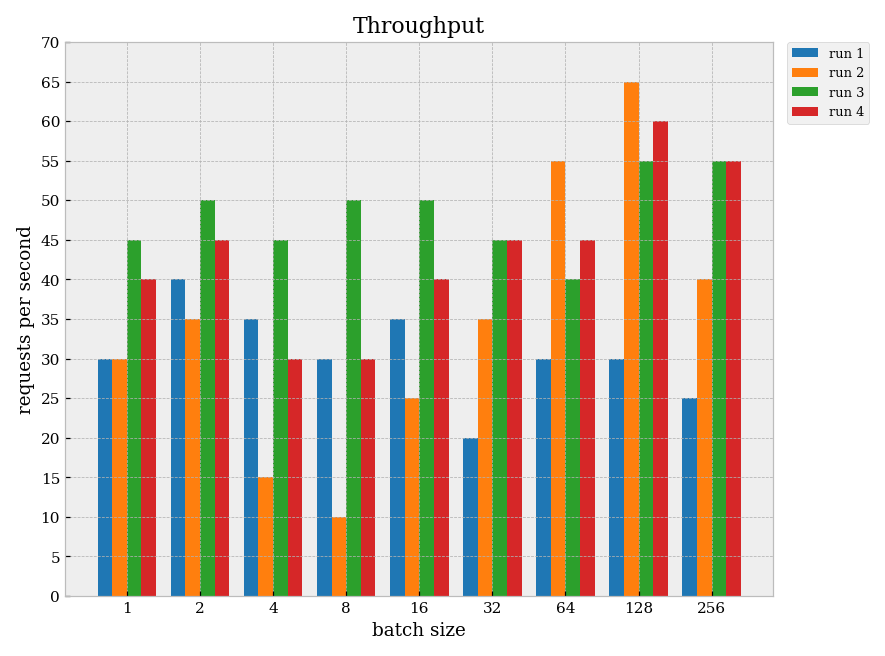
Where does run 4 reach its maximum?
128
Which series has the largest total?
run 3
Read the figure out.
Title: Throughput
x-axis: batch size, ticks 1 2 4 8 16 32 64 128 256
y-axis: requests per second, ticks 0 5 10 15 20 25 30 35 40 45 50 55 60 65 70
Legend: run 1, run 2, run 3, run 4
Values:
run 1: 30 40 35 30 35 20 30 30 25
run 2: 30 35 15 10 25 35 55 65 40
run 3: 45 50 45 50 50 45 40 55 55
run 4: 40 45 30 30 40 45 45 60 55
